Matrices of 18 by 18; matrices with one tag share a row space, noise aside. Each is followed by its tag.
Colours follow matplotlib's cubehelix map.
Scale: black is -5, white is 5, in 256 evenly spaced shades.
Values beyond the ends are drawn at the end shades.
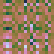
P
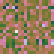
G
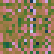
P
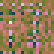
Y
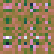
P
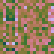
G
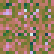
P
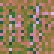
Y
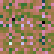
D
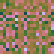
G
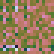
G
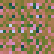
Y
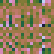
D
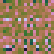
P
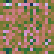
P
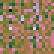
Y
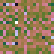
G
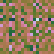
Y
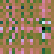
D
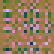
P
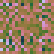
D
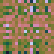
P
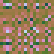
P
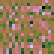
D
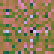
P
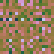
D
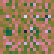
P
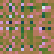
D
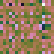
D
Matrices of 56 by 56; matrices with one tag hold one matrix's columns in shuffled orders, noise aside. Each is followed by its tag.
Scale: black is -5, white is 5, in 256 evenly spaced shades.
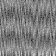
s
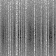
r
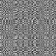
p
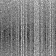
r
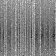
r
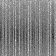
r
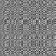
p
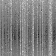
r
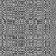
p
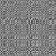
p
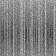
r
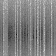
r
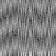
s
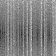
r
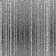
r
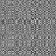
p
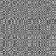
p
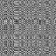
p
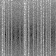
r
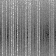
r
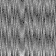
s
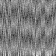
s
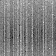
r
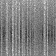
r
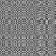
p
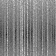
r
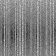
r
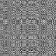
p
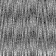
s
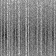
r
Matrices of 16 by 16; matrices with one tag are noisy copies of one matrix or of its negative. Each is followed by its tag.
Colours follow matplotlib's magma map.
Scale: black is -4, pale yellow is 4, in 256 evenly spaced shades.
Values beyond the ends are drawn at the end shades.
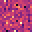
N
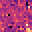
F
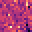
F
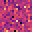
N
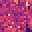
F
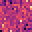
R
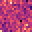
R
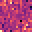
R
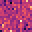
R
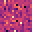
N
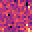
F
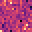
R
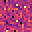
N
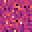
N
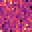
R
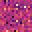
N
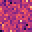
R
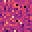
N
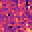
F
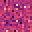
N
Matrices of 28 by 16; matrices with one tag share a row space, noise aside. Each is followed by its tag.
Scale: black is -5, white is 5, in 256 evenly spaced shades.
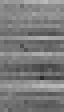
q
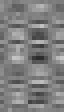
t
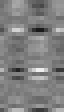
t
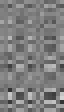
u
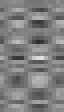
t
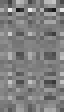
u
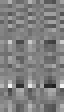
u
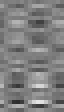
t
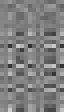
u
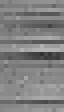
q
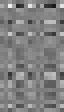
u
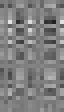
u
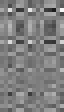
u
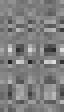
u
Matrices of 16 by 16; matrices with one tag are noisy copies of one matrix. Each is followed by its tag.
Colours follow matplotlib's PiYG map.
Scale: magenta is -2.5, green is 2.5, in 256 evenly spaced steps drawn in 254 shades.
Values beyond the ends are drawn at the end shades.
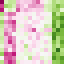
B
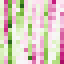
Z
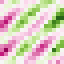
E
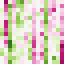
Z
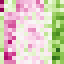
B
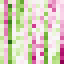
Z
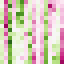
Z
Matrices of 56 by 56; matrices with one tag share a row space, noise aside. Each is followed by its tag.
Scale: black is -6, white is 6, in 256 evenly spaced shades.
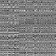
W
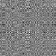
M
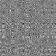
M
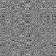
M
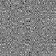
M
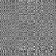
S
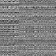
W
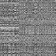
W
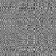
S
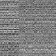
W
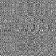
S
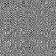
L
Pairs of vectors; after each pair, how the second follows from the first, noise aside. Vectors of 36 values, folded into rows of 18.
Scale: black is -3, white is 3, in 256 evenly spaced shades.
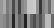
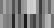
copied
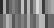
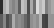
sign-scrambled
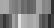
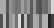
sign-scrambled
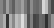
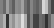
copied
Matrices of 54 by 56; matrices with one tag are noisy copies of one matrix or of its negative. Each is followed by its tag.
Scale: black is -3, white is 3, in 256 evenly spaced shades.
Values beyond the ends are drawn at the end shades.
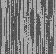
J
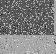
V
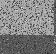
V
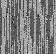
J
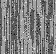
J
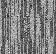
J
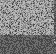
V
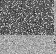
V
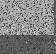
V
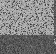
V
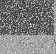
V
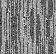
J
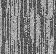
J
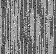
J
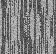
J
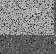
V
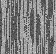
J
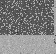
V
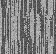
J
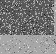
V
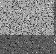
V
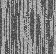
J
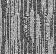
J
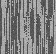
J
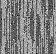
J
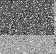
V
